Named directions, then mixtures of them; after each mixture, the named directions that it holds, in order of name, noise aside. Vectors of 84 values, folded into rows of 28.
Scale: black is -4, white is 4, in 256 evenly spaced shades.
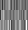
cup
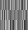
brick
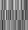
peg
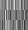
brick, peg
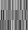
brick, cup, peg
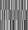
brick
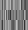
brick, cup, peg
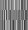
brick, peg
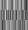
peg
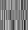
brick, cup, peg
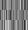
brick, cup, peg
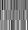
cup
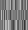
brick, cup, peg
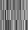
brick, cup, peg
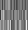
cup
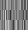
brick, cup, peg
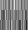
brick, cup, peg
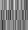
peg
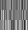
brick, cup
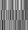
peg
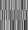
brick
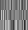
brick, cup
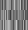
brick, cup, peg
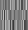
brick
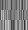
brick, cup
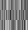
brick, cup, peg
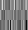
brick, cup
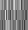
brick, peg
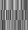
peg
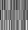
cup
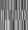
brick, cup
